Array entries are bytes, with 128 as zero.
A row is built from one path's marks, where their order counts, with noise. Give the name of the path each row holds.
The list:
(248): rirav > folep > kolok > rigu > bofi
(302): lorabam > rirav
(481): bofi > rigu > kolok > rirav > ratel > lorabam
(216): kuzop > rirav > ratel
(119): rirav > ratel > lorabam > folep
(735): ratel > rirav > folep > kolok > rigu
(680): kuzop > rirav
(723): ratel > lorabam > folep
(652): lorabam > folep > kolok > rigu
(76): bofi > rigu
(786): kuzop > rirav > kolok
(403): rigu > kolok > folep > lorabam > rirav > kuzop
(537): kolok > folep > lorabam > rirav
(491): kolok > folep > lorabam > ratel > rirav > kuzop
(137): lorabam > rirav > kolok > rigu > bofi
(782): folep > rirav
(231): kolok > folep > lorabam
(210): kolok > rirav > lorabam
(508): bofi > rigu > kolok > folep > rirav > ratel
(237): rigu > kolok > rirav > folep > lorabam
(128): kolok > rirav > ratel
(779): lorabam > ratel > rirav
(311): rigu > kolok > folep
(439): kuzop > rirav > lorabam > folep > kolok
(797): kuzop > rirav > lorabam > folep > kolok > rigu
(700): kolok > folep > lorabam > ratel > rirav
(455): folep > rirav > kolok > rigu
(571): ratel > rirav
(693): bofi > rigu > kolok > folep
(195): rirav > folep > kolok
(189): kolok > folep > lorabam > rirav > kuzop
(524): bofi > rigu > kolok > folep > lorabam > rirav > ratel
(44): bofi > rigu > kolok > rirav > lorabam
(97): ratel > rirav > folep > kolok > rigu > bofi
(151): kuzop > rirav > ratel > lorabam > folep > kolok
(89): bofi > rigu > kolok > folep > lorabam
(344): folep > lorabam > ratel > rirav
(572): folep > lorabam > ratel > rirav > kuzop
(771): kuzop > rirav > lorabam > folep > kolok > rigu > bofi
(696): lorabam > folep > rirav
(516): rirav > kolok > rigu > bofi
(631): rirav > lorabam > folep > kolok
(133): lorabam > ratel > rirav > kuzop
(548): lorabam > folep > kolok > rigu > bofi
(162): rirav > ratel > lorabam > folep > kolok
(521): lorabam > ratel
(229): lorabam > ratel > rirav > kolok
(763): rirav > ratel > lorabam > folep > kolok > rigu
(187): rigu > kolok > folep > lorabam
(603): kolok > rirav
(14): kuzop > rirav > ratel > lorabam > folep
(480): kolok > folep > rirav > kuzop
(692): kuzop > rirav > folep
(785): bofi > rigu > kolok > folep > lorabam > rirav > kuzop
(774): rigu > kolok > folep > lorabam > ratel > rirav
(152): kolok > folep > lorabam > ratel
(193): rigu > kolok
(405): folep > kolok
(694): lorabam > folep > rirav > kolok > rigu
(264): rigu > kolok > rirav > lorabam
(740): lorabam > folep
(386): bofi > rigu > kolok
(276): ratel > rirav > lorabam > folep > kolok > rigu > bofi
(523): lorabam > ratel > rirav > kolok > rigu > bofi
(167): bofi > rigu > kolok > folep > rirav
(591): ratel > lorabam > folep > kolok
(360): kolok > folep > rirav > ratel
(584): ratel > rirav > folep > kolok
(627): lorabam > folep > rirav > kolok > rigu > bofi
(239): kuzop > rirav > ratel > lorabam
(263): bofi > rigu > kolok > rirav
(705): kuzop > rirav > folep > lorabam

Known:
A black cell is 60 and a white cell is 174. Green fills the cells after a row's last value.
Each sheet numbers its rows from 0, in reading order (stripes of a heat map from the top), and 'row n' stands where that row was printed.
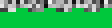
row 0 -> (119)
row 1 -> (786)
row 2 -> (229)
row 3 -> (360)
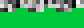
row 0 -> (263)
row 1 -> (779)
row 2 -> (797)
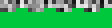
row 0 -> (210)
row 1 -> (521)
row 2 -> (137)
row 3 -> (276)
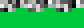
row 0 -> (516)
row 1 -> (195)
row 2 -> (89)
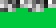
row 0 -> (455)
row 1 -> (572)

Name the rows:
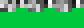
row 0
(162)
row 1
(537)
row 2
(231)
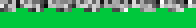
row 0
(216)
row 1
(386)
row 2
(193)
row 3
(128)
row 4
(302)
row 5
(740)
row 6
(696)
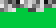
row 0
(782)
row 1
(571)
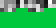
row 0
(591)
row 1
(627)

